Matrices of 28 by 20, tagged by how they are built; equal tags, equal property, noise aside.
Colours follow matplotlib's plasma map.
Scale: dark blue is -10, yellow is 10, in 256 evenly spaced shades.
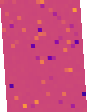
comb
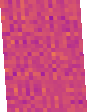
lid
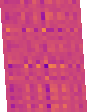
lid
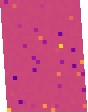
comb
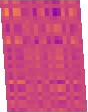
lid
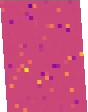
comb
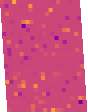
comb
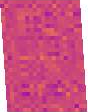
lid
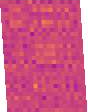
lid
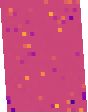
comb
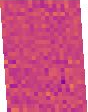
lid
